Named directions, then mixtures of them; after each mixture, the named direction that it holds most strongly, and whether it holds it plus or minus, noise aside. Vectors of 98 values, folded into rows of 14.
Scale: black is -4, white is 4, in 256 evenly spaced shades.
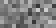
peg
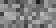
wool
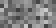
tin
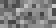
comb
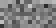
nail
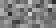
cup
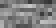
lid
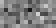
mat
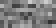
lid, minus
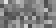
wool, minus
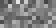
nail, minus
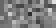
cup, minus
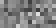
mat, plus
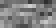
lid, plus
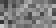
comb, plus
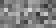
mat, minus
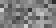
tin, plus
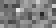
comb, plus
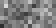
tin, plus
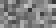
comb, plus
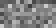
nail, minus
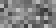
tin, minus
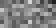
cup, plus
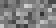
comb, plus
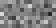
nail, plus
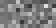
nail, minus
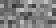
comb, plus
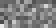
nail, minus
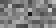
cup, minus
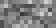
lid, minus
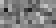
mat, plus
